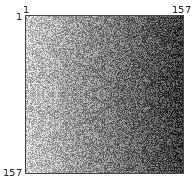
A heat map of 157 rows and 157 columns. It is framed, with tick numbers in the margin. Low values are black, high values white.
Slope: up to the left. Odd rows or columns: none. Stripes: none. Average level on the scale: 50%. Grain: fine. Mirror symmetry: top to bottom.
